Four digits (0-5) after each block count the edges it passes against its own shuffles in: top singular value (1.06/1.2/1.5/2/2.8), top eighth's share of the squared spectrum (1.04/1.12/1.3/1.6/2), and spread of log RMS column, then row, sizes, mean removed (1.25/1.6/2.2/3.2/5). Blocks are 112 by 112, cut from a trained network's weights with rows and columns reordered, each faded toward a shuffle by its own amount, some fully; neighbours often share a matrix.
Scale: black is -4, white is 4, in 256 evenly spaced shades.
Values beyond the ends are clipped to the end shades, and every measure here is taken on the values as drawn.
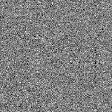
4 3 2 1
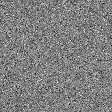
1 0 0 0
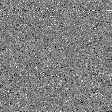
3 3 1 2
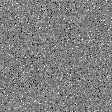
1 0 0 0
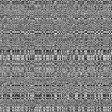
5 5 3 4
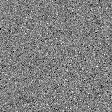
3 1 0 0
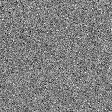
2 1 0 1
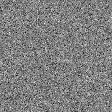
2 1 0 0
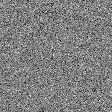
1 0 0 0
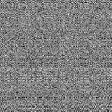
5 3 1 3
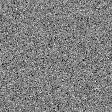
0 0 0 0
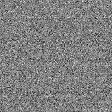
3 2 0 1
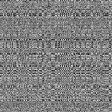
5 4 2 4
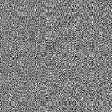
5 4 3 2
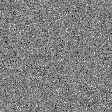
0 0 0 0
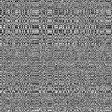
5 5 3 4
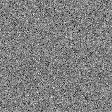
2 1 0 0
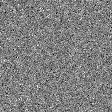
2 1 0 0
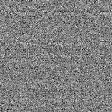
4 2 0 1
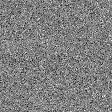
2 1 0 0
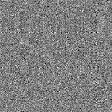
4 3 1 2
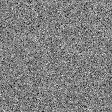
2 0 0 0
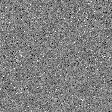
2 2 0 0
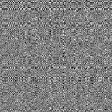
5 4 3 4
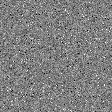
2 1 0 0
